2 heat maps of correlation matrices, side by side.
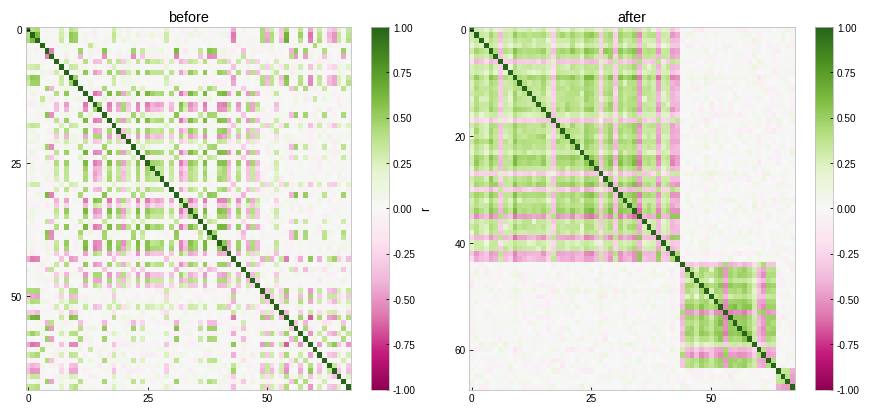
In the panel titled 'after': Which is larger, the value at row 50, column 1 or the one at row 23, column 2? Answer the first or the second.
the second
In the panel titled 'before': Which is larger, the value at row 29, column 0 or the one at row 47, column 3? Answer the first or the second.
the first
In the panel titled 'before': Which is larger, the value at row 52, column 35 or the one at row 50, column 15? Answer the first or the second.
the first
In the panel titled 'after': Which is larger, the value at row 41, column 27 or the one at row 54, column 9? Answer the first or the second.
the second
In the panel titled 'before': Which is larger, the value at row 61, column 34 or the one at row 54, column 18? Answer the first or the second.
the second
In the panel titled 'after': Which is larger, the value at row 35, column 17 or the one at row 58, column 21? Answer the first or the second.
the first
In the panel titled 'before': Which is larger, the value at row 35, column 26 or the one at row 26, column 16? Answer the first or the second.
the first
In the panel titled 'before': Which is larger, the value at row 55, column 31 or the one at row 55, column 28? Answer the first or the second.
the second
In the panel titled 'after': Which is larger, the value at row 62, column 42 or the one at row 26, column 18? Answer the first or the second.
the second
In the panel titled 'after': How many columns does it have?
68
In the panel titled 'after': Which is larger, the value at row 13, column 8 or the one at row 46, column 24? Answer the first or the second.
the first
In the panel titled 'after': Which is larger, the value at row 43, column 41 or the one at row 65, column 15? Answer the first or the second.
the second
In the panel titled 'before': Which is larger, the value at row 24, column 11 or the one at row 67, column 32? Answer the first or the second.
the first
